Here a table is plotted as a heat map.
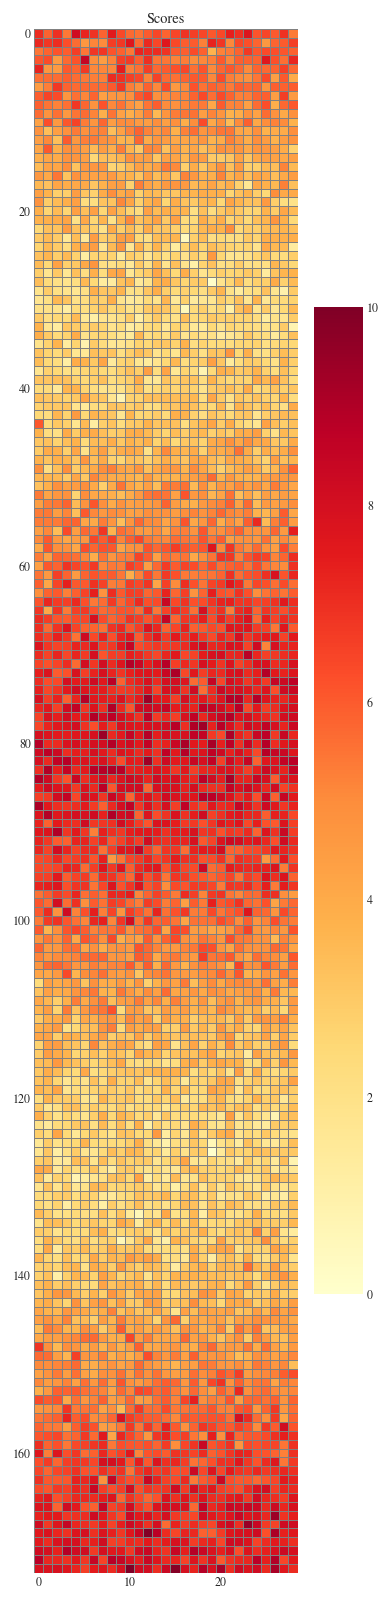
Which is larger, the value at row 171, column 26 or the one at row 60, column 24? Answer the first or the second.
the first
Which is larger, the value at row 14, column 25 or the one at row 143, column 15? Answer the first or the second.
the first
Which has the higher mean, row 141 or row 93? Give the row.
93
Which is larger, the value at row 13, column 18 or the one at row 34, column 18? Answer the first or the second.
the first
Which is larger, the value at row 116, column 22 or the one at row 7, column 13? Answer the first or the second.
the second
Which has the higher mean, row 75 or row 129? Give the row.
75
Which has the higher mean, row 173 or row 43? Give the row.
173
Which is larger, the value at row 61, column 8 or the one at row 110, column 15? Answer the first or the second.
the first
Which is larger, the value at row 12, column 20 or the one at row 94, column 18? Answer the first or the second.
the second
